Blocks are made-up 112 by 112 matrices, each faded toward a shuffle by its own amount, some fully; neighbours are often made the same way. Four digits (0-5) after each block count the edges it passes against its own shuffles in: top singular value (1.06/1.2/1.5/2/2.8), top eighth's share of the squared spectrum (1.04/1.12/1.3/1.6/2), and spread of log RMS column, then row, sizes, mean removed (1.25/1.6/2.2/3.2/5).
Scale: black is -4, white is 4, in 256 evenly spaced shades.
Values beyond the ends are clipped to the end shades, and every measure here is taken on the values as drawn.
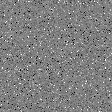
2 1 0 0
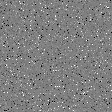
0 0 0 0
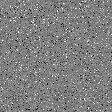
3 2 0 0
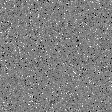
2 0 0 0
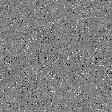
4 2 1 1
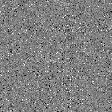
4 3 1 2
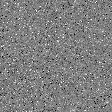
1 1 0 0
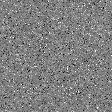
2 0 0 0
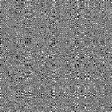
5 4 3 3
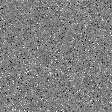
0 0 0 0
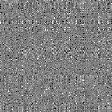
5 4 3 3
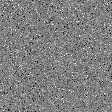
0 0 0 0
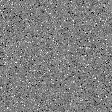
0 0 0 0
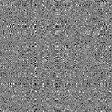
5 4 3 3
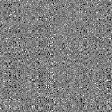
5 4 3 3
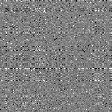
5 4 3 3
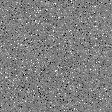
2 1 0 0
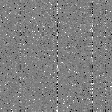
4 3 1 0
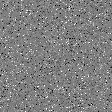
0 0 0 0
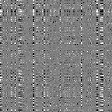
5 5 4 3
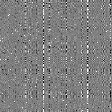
5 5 3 2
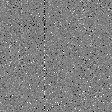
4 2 1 0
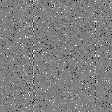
4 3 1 1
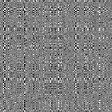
5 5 4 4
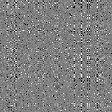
5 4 3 2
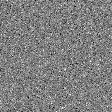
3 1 0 0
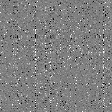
4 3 2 1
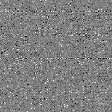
4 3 1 2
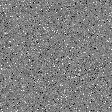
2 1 0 0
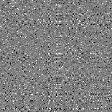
4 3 2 2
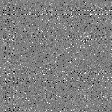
4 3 2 2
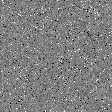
2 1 0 0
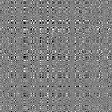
5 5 4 4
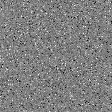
2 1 0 0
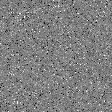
0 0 0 0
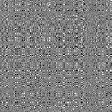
5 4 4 4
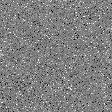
3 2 0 0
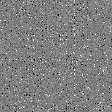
2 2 2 1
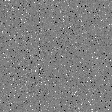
2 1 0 0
